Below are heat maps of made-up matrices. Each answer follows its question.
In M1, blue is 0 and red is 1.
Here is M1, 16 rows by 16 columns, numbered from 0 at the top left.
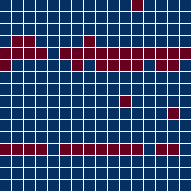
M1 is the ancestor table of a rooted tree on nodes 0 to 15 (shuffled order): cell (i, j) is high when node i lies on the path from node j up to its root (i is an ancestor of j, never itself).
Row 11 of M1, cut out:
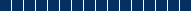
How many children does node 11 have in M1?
0
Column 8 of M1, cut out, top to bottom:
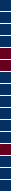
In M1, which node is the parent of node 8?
5
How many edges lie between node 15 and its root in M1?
1
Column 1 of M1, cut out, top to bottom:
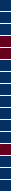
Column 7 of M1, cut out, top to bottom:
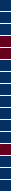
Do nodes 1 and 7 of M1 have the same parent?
yes
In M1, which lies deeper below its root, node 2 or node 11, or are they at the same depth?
node 11
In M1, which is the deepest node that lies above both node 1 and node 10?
12
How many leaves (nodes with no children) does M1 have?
9
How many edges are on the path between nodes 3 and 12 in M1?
1
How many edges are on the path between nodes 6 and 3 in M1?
3
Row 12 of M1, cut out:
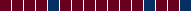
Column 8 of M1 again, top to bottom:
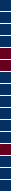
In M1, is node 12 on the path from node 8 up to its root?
yes
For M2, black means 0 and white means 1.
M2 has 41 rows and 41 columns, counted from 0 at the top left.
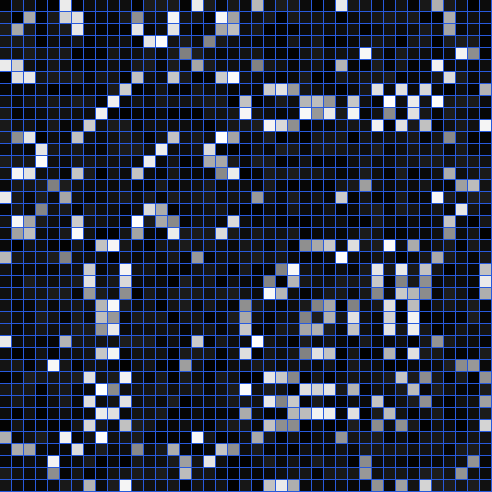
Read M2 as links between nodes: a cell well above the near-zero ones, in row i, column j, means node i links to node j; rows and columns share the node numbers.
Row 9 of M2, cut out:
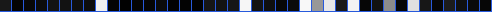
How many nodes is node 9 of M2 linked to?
8
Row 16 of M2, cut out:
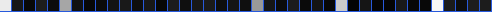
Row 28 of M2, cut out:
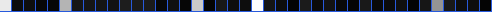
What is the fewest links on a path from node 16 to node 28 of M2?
1
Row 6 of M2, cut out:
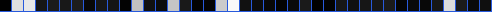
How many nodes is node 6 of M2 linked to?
7
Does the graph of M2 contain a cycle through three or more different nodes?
yes
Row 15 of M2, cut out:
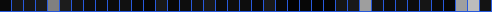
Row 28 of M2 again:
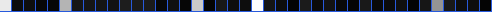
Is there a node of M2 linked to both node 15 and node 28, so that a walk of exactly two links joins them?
no
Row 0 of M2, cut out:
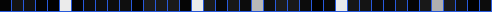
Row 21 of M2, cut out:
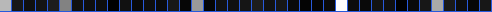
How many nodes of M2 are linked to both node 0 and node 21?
4
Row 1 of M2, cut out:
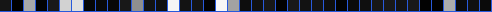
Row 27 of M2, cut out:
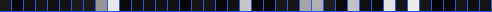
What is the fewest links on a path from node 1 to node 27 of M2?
4
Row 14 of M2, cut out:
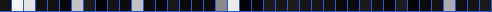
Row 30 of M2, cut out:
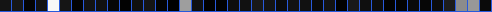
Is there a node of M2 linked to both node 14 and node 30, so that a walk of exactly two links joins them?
no
